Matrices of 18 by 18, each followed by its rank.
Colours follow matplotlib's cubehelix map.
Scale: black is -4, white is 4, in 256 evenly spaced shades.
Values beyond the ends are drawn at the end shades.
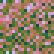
full rank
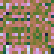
three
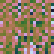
three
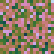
full rank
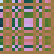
one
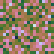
full rank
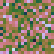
full rank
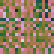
three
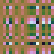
one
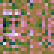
three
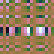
one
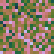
full rank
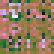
three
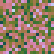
full rank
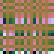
one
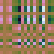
one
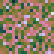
full rank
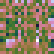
three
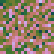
full rank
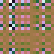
one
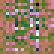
three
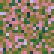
full rank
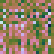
three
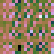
three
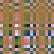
one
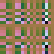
one
